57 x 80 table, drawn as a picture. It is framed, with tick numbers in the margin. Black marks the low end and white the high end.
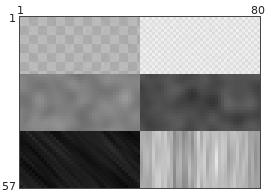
The table splits into 3 rows of 2 panels. Panel 1,1: high, checkered, faint in contrast. Panel 1,2: very high, checkered, faint in contrast. Panel 2,1: middling, blotchy, faint in contrast. Panel 2,2: low, blotchy, faint in contrast. Panel 3,1: very low, slanting down to the right, faint in contrast. Panel 3,2: high, streaked downward.
